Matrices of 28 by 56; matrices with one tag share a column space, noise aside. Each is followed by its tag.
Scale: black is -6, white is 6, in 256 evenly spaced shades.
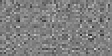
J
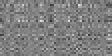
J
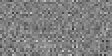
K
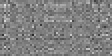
J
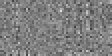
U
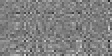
K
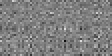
K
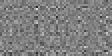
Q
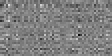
J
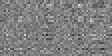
J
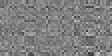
Q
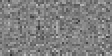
U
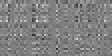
J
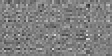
J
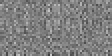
U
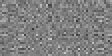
J
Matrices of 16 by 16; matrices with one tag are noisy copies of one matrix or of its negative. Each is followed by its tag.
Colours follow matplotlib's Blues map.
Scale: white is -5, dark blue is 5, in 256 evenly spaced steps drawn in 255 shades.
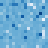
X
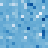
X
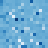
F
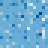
X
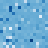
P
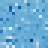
P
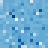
F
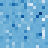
X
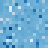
P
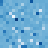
F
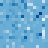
X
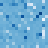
X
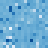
P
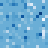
X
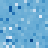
P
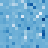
X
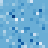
F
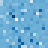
F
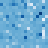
X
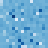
F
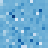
F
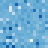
P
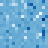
X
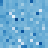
F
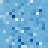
F
